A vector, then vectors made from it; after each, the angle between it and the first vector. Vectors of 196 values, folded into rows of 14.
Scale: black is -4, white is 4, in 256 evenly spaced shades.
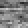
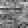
nearly opposite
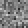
orthogonal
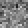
partly aligned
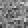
partly opposed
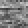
nearly opposite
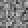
orthogonal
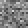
partly opposed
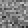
partly opposed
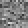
partly aligned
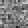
partly opposed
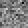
partly aligned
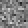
partly aligned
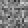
partly opposed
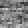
nearly parallel
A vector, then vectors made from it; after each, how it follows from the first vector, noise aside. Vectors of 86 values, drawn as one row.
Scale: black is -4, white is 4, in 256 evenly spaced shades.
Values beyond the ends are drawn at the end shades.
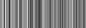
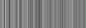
shrunk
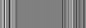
partly zeroed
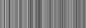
shrunk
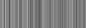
shrunk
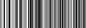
scaled up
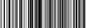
scaled up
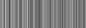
shrunk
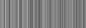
shrunk
